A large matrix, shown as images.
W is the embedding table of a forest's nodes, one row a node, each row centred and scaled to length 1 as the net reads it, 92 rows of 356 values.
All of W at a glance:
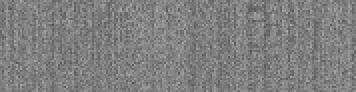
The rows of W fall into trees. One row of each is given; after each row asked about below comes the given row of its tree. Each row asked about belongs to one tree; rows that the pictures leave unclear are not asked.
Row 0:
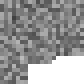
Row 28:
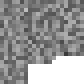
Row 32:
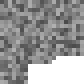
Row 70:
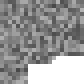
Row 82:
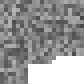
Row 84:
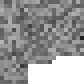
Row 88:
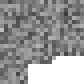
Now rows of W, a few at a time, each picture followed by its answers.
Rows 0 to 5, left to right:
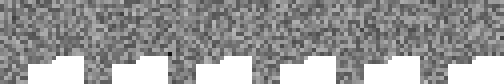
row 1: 84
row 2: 28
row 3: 70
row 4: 82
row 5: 88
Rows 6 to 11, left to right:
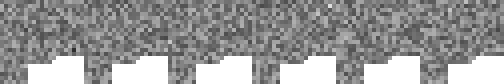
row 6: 82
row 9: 70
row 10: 70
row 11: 70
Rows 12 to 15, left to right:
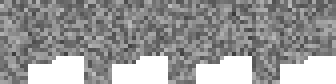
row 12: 32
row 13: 82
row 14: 88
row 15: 32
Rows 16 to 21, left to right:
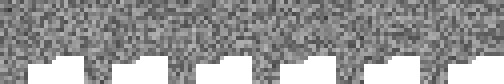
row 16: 28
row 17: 32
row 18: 88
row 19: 32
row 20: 70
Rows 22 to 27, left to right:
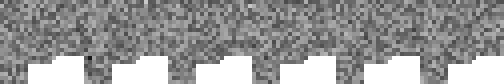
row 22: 70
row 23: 32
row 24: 32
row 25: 32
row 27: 32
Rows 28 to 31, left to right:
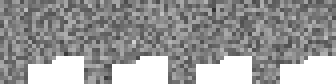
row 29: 0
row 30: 84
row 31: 32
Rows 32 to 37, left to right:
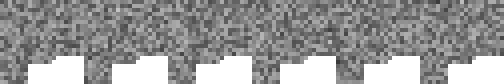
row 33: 84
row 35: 70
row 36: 32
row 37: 88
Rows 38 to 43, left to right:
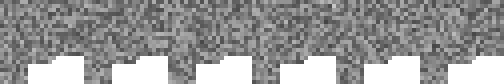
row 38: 70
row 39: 88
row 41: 84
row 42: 28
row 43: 70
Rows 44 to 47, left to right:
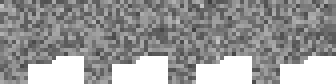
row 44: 32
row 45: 70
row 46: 0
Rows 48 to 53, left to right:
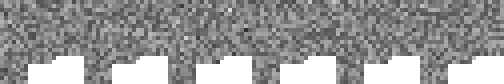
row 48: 0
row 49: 88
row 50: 28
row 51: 70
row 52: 28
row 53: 88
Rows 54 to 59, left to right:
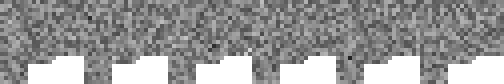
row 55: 82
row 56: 82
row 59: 70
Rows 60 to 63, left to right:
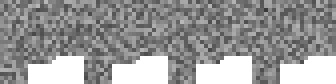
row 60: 82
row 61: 0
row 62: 28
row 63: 28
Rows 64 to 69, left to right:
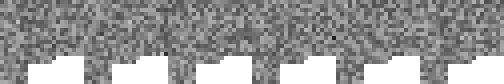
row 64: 32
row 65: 82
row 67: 84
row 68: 0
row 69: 32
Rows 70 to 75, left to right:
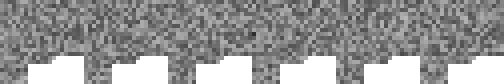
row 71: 88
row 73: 70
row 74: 28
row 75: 70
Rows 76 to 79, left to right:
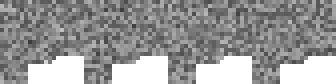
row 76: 32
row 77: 0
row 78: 70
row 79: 88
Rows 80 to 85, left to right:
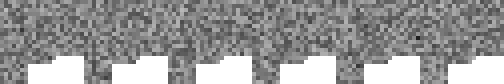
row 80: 84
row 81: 28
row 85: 70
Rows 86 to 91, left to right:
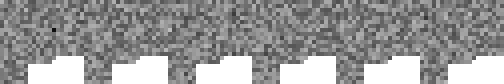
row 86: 28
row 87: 32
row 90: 32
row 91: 0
